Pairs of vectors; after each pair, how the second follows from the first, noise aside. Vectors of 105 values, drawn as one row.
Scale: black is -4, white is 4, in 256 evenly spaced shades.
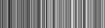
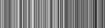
reversed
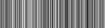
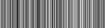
reversed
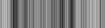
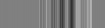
partly zeroed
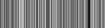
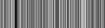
reversed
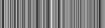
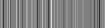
partly zeroed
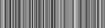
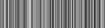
reversed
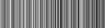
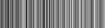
reversed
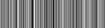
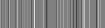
partly zeroed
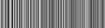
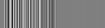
partly zeroed
